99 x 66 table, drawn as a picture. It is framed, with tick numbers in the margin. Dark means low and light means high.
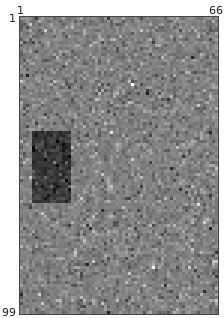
The middle left is the ninth with the lowest average. An odd patch, lower than its surroundings, sits in the middle left. Most values sit high, with a long tail of low ones. No regular stripes run through it.
